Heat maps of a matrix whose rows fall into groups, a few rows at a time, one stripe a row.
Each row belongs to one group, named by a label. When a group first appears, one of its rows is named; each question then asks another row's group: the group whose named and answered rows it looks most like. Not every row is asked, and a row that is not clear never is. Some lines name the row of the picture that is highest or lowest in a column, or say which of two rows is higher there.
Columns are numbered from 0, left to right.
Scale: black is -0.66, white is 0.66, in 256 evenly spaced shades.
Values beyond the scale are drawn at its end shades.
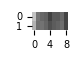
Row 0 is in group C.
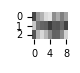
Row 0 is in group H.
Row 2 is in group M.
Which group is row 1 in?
C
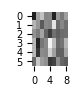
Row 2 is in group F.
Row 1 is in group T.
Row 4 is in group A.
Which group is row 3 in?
A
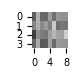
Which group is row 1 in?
T
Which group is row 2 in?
H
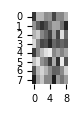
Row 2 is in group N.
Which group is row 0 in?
M
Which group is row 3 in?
C
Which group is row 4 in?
H
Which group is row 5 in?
N
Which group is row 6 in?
M
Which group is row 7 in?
M
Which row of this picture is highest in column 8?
6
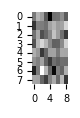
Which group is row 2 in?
T
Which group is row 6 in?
M
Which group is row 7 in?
N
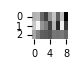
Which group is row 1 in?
N
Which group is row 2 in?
C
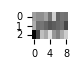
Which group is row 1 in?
C
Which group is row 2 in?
H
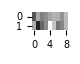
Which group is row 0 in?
H
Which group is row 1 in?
A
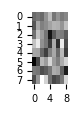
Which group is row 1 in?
H
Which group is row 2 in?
F
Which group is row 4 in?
N
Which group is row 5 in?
H
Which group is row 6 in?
T
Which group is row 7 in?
M
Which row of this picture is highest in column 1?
3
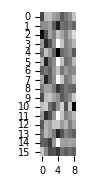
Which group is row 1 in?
F
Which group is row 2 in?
H
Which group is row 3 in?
A
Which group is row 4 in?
F
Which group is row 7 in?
A
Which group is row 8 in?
F
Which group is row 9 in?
M
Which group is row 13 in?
F
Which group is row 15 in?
C
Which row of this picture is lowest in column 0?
2
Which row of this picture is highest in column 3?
12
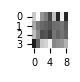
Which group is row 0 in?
N
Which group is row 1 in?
C
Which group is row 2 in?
C
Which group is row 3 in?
H
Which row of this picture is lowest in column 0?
3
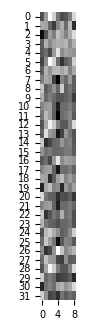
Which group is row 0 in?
M
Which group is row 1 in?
N
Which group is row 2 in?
H
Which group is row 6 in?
H
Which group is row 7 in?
F
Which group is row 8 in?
T
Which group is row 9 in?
C
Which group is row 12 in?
M
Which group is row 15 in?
C
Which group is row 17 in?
F
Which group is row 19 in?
M
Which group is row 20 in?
C
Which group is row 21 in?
F
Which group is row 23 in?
C
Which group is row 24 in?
M
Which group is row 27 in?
F
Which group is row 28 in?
M
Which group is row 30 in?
H
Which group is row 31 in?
C
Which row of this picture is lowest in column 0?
2
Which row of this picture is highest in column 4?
26
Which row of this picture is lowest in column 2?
18
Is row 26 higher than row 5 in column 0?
Yes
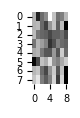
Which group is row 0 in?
A
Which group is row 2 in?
C
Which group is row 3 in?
F
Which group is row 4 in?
N
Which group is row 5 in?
H
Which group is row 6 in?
N
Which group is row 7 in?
N
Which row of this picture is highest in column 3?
5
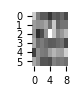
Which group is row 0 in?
C
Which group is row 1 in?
T
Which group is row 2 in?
A
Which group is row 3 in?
C
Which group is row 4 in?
H
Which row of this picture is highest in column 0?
0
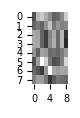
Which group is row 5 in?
M
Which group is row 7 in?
F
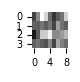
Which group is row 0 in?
M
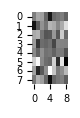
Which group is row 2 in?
N
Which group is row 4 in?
C
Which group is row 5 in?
N
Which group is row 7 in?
F
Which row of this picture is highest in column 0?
5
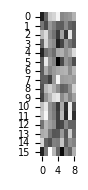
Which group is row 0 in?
H
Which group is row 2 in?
N
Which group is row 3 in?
F
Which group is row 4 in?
H
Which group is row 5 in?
F
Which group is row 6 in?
H
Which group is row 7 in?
A
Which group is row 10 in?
N
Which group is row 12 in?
F
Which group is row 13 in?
N
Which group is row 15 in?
M
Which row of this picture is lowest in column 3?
13
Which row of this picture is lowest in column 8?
11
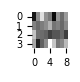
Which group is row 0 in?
M
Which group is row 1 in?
A
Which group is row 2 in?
C
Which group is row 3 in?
A
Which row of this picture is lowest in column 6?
2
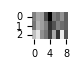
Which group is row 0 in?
F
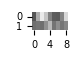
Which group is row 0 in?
M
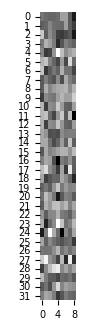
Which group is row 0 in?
T
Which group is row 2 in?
C
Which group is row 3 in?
F
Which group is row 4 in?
A
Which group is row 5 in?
N
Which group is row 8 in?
H
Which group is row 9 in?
H
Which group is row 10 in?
A
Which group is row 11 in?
N
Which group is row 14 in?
N
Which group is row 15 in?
H
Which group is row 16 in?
F
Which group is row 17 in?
N
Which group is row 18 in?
T
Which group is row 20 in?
F
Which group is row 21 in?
H
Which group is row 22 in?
A
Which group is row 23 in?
A
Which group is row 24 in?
M
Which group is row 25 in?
C
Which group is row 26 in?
A
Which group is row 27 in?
N
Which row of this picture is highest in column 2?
24
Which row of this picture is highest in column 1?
27
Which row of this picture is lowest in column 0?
24
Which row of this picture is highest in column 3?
28
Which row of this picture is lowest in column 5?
24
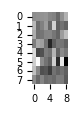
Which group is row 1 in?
T
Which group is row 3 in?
F
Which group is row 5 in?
N
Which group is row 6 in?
C
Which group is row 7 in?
C
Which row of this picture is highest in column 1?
5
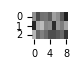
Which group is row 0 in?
T
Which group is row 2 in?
C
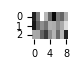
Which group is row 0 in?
M
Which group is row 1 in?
H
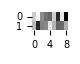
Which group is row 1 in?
A
